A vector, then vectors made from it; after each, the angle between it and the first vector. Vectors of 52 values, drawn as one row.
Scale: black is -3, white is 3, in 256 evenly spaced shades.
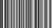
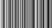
nearly opposite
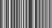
partly aligned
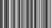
partly aligned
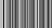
nearly opposite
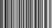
nearly parallel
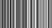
orthogonal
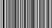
nearly opposite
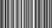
partly aligned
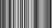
orthogonal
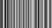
nearly parallel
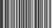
nearly parallel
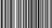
partly aligned
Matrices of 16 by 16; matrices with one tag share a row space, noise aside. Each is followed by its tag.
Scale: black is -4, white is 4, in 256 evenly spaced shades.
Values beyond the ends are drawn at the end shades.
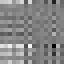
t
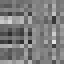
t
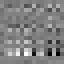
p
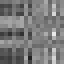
t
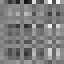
p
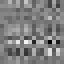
p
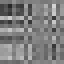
t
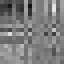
t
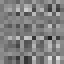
p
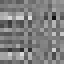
t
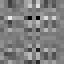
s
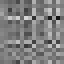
p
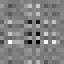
s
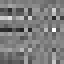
t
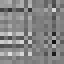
t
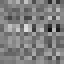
p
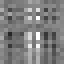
s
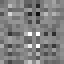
s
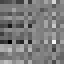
t
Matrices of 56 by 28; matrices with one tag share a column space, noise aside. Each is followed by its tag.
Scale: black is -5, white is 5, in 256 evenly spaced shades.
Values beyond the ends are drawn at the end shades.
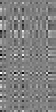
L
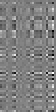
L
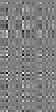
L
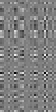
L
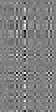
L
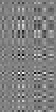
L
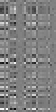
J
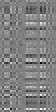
J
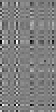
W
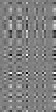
L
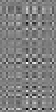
J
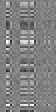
W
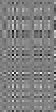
L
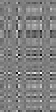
L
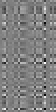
J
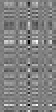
W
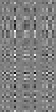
L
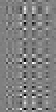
J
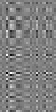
L
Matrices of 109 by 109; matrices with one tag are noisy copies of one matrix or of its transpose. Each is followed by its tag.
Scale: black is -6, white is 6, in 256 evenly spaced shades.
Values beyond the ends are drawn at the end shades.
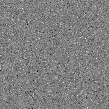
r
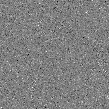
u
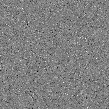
r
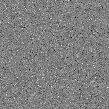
r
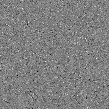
r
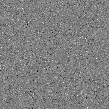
r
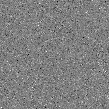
u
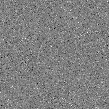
u
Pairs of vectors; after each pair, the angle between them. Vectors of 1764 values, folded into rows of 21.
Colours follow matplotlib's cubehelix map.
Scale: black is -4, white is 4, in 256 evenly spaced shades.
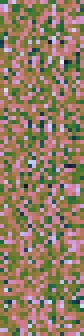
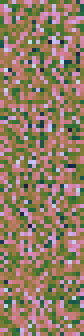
nearly parallel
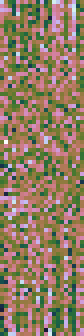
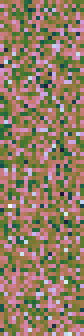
orthogonal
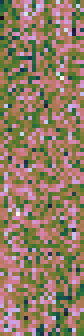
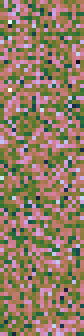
orthogonal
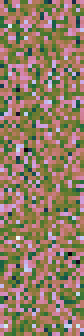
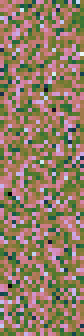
orthogonal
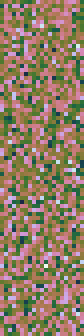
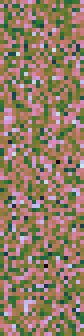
nearly opposite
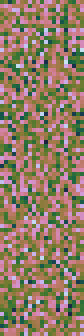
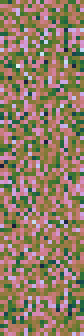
nearly parallel
